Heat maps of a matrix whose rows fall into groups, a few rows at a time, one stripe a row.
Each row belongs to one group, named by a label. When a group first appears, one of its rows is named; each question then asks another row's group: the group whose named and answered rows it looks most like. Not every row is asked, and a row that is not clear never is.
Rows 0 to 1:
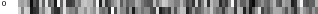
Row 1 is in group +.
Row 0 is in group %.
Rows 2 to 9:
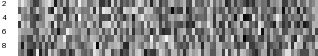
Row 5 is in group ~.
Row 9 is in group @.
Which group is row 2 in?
+
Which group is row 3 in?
~
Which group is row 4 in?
+
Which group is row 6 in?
+
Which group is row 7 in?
%
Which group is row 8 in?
@
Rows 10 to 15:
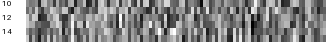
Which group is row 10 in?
@
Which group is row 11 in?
~
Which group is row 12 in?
+
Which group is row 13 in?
+
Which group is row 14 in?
%
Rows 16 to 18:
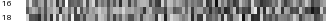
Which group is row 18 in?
%
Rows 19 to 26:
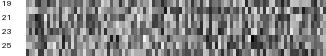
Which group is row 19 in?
@
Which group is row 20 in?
~
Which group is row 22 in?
@
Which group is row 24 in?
+
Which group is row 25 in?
%
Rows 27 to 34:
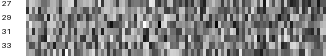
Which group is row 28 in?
~
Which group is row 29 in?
@
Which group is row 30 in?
+
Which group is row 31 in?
~
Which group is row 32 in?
~
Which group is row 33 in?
@
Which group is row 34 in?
%
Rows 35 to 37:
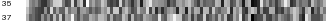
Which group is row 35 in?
+
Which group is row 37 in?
%
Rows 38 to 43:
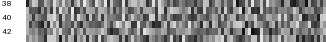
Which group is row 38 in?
~
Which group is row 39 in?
%
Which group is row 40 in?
~
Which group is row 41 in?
@
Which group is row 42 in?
+
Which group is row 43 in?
~
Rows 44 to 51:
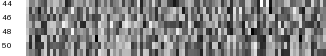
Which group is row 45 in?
%
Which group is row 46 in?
@
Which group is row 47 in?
~
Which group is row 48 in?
%
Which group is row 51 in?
@
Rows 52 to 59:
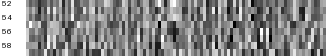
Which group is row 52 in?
%
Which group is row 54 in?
%
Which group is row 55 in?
+
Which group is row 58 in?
%
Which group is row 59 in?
@
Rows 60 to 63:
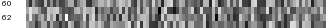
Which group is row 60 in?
@
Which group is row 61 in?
+
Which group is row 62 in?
%
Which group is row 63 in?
@
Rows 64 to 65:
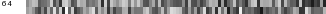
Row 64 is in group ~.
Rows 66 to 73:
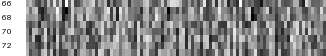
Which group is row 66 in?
%
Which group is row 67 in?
+
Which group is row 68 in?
+
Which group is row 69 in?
@
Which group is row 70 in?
@
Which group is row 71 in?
@
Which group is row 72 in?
@
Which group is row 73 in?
@
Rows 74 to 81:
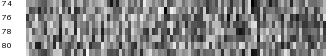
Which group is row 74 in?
+
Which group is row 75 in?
%
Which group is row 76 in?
~
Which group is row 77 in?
~
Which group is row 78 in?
~
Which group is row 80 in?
@
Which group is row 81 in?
+
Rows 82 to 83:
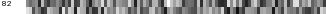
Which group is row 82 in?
@
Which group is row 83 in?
~
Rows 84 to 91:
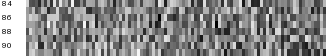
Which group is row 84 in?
%
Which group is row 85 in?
@
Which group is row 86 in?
+
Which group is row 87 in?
%
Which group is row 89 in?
@
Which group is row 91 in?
~
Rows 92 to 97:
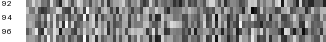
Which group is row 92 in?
~
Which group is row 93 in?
+
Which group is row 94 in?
%
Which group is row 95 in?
%
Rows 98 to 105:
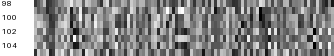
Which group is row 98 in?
~
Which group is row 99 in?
%
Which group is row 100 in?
+
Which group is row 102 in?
+
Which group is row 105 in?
~
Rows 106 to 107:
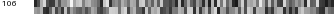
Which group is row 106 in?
~
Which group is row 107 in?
@
